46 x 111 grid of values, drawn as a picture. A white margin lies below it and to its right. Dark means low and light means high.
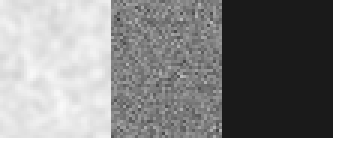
The table splits into one row of 3 panels. Panel 1,1: very high, blotchy, faint in contrast. Panel 1,2: middling, fine-grained. Panel 1,3: very low, flat.
